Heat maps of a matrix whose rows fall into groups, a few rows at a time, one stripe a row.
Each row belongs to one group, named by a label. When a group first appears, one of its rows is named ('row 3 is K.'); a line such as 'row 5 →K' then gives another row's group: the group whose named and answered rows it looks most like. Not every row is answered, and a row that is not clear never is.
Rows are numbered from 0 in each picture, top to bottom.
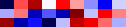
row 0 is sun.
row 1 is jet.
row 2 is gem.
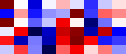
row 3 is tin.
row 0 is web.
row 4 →gem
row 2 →web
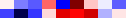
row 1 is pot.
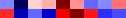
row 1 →gem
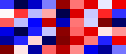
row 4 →pot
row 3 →pot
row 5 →web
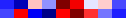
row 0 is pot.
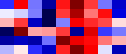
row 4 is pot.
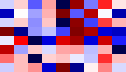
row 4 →tin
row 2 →jet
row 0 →jet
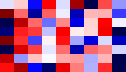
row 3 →sun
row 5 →sun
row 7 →tin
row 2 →sun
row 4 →web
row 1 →web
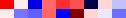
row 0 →web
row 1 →jet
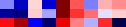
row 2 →tin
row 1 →pot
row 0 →pot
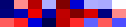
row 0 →sun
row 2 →tin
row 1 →pot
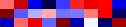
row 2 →sun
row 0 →tin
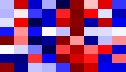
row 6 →pot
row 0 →jet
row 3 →jet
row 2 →tin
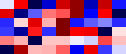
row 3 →pot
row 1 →gem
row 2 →sun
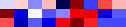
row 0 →jet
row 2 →gem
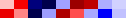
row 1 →web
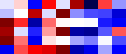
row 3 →web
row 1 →sun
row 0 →jet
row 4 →web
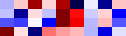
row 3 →web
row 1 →pot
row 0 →sun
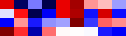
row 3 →web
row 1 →tin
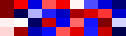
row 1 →gem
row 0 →web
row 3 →tin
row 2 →jet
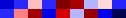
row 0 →pot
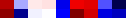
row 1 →gem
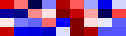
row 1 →pot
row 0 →web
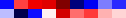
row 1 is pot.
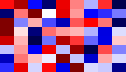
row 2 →gem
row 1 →sun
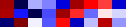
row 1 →web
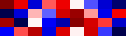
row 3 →sun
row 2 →gem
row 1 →pot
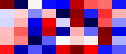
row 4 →tin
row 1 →jet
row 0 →gem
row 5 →gem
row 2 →jet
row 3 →jet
